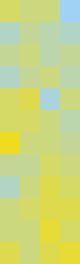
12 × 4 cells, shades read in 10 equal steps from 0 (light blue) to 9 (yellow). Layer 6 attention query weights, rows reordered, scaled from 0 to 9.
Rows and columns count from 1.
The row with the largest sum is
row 12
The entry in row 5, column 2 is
7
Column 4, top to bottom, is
0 2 4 3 5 3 4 5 6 7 6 8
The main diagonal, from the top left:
6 4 3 3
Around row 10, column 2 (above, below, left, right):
5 5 5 7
